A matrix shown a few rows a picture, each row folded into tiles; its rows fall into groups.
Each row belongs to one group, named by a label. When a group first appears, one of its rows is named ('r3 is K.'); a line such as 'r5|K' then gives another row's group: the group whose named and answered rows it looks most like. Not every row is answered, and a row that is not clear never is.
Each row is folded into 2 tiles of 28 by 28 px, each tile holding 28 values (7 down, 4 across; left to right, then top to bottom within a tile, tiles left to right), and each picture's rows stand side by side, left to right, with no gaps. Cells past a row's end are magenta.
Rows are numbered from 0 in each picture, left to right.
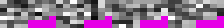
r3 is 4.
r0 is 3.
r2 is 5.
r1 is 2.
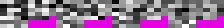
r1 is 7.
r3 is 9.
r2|5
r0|3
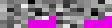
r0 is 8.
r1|7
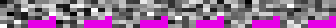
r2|9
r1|5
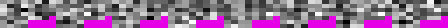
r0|7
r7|8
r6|4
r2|2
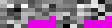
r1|8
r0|9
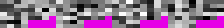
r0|5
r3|2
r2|2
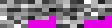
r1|9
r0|8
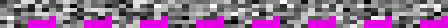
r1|3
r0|5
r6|8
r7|8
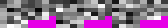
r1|7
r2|5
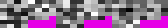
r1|9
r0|5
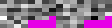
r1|2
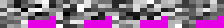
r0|3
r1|4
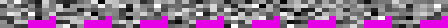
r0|2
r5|5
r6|8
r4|7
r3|8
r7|9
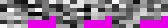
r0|3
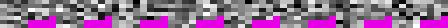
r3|9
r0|3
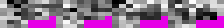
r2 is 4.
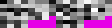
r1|5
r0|5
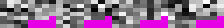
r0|5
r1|7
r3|4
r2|2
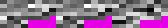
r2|7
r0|8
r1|8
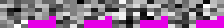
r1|8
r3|5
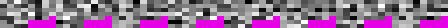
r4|8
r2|2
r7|2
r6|9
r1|7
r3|8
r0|2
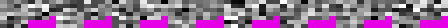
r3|9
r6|2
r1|3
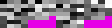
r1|4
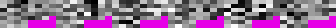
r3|7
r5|4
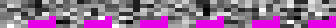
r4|5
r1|8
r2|3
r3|2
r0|2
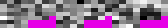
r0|7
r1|8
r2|4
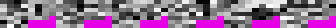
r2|4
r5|3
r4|4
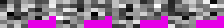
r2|9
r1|3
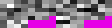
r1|7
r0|9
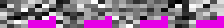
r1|4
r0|4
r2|8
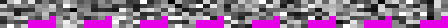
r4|4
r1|2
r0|5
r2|3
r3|7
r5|4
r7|2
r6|7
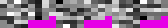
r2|3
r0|2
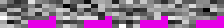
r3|7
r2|5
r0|3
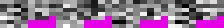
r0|3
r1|2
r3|3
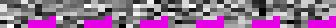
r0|7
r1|8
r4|2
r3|5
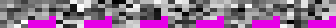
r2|4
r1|4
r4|9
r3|5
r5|5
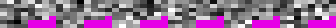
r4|9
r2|2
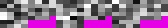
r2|9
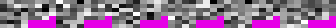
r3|8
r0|5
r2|3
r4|8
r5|2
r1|9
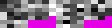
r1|7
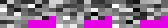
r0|7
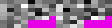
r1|8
